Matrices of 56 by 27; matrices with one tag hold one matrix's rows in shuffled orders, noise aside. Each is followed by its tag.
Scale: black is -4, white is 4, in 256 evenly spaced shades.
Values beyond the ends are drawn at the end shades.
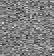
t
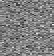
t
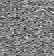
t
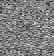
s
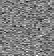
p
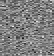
t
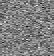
p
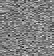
t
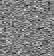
p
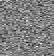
p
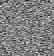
p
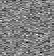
p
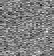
s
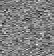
p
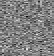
p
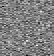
p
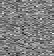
t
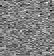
s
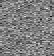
s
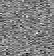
p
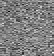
t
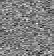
p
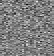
p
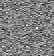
p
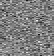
p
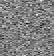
p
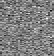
s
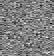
s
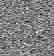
p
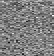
t
